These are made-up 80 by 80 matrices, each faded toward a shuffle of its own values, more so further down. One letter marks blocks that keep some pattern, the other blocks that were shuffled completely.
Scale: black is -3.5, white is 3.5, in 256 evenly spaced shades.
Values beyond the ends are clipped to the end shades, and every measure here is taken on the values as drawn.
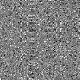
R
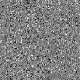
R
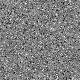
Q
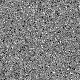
Q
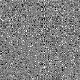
R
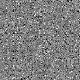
R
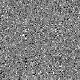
R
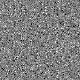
R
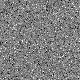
Q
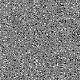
R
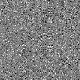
R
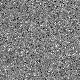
Q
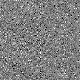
R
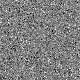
Q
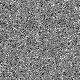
Q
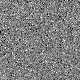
Q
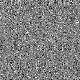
R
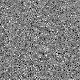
R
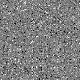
R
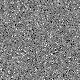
Q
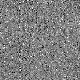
R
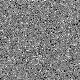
Q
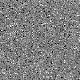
R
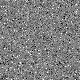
Q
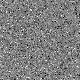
Q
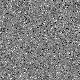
Q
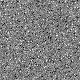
Q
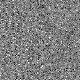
R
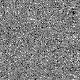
R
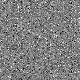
R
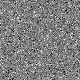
Q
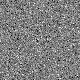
Q
